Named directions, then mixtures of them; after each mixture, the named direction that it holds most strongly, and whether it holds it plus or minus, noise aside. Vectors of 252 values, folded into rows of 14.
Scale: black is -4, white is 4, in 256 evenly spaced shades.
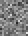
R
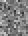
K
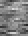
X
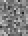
K, plus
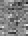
X, minus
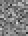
R, minus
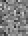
K, minus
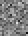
R, minus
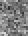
K, plus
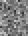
K, plus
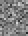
R, minus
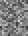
R, plus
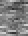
X, minus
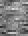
X, plus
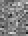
R, minus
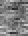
X, minus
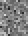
K, plus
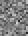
R, minus
